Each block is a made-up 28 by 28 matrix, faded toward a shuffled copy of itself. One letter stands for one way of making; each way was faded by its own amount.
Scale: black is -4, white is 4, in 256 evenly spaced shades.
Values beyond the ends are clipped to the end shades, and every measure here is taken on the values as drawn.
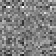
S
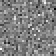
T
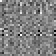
S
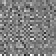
S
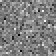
T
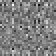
S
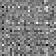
S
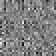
S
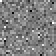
T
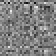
S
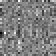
S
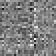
S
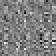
S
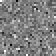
T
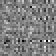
S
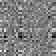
S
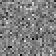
T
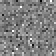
T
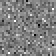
T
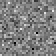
T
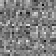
S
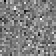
T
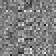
S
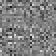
S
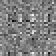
S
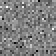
T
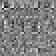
S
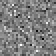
T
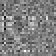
S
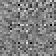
S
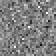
T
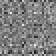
S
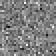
T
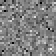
T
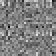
S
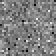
T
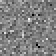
T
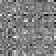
S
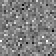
T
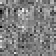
S
